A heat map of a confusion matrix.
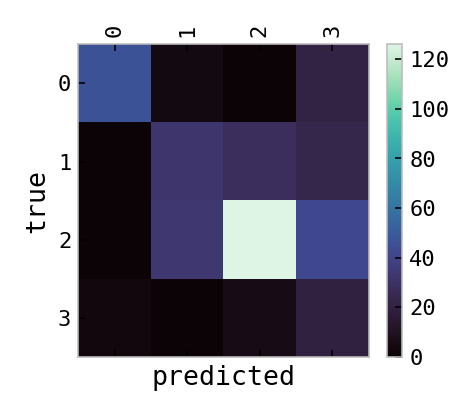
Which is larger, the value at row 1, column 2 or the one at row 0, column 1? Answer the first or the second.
the first
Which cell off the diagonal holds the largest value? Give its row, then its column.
2, 3
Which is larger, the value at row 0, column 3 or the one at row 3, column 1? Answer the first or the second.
the first
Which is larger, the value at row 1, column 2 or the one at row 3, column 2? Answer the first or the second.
the first
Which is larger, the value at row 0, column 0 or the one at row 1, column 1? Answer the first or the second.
the first
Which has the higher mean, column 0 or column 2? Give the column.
2
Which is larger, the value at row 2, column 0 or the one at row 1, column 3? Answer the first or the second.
the second
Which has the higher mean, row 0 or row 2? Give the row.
2
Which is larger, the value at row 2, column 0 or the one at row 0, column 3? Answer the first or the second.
the second
